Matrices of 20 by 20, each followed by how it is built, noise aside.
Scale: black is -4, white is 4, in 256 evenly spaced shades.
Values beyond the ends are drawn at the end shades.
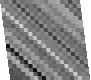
Toeplitz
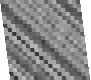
Toeplitz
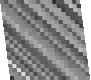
Toeplitz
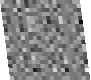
low rank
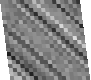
Toeplitz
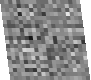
low rank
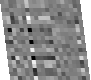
low rank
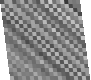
Toeplitz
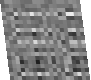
low rank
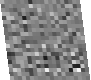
low rank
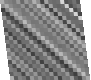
Toeplitz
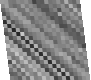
Toeplitz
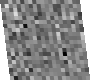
low rank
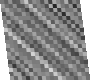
Toeplitz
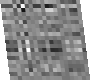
low rank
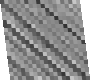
Toeplitz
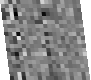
low rank
